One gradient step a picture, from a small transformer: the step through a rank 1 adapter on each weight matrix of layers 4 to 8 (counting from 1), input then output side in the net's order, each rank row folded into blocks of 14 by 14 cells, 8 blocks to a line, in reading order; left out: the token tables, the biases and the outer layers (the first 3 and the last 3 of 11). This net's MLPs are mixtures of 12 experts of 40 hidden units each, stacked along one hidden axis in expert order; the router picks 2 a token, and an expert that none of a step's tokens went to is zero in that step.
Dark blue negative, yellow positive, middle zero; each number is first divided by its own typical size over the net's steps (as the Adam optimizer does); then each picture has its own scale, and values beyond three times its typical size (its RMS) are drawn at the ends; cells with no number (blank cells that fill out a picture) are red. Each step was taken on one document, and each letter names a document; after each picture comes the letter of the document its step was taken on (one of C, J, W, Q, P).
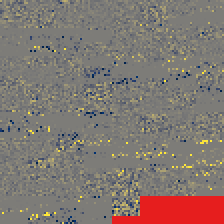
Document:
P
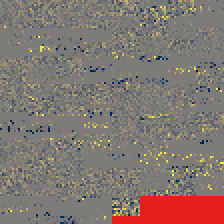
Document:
P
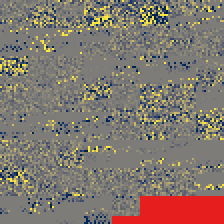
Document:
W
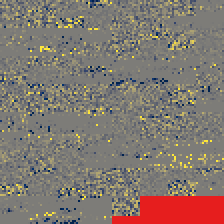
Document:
P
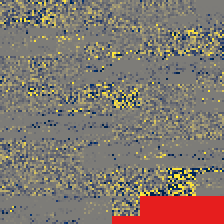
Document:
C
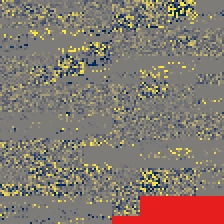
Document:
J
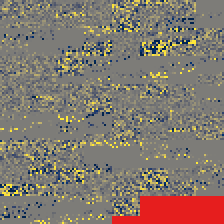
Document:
J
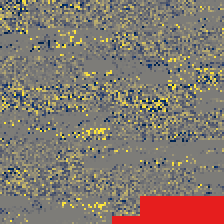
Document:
W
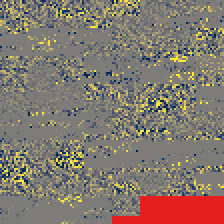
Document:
W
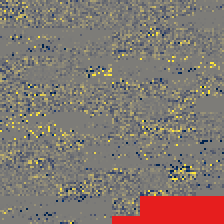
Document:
P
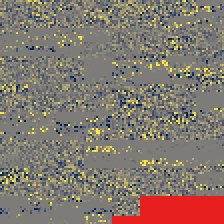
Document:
W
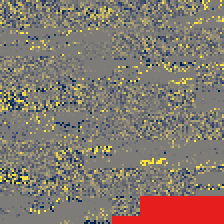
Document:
W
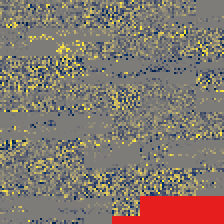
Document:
C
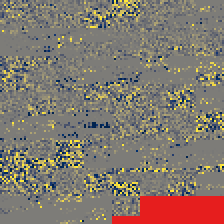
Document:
W
